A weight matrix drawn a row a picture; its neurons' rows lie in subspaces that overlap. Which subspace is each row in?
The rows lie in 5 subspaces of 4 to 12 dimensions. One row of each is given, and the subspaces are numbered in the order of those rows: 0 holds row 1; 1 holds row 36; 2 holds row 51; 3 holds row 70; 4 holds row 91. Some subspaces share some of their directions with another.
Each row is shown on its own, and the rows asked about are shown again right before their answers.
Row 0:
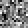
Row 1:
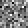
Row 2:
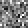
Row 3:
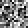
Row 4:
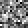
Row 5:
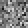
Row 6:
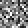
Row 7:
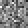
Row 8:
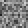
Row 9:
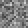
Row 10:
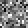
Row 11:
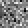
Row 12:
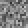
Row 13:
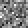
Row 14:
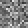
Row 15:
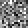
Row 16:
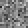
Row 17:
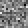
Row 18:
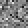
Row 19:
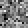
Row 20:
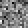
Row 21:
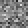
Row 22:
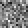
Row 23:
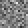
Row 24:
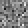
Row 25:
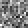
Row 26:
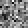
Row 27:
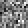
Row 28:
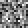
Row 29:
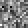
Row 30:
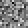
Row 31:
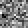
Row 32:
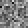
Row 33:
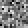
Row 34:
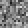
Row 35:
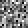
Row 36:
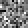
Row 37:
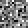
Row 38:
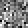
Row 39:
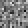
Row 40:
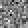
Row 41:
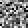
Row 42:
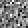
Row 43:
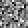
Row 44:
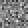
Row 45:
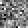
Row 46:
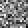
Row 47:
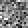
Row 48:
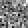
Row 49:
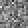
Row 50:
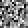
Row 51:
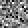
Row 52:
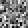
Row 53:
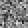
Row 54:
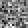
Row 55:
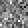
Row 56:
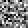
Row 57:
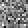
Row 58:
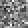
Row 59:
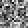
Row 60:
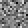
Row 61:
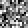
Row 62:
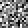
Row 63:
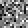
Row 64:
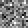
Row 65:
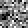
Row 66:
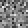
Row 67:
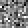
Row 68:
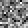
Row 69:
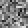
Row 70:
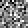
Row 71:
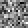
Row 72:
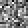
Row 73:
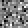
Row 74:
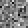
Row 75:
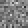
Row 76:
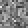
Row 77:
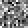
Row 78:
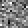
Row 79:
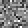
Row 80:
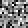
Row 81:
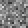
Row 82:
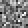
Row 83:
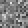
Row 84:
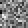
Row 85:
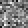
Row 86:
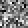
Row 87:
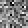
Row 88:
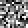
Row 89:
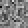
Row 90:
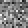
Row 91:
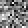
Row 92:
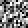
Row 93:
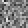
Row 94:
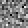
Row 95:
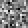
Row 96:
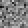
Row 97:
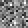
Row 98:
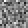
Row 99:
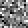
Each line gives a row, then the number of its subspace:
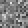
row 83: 4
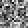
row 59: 0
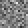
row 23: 4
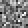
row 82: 3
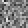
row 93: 3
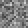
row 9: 0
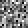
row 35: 4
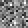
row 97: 0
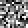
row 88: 3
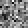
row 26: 4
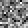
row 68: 1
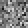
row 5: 2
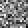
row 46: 3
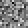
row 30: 1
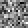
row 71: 2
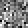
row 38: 3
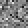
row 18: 2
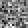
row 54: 2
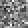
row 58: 2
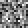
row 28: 3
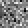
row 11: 3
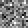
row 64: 0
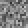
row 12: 3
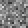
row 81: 3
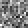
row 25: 2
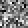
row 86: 1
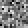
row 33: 2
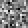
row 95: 2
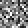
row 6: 2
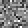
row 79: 3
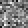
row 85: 2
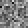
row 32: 0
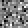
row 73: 2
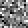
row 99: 2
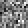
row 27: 3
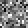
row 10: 3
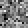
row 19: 1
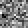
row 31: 0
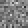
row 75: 4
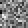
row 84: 0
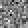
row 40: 1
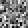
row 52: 1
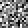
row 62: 3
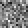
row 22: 3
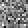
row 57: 3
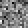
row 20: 3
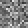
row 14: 2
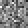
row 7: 0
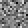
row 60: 4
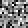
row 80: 2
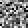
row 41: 3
